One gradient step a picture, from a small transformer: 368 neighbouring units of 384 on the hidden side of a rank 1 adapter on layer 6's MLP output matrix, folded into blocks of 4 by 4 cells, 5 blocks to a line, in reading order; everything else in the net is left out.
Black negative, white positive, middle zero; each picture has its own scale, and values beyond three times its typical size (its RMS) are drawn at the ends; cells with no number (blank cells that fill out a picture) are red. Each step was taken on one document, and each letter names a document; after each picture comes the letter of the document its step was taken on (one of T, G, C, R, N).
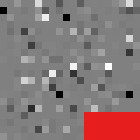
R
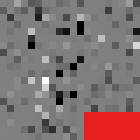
R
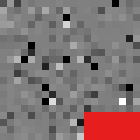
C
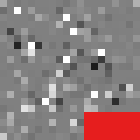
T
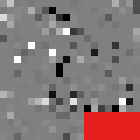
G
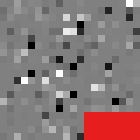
R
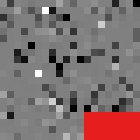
G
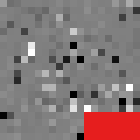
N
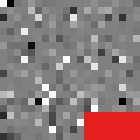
C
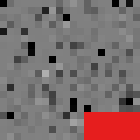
N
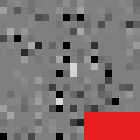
T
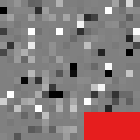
R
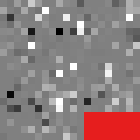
R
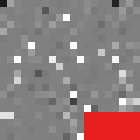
N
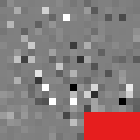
N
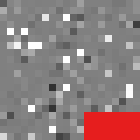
T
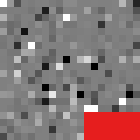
C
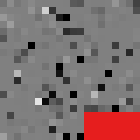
G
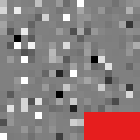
T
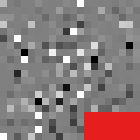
T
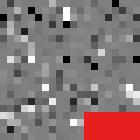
C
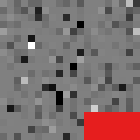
R
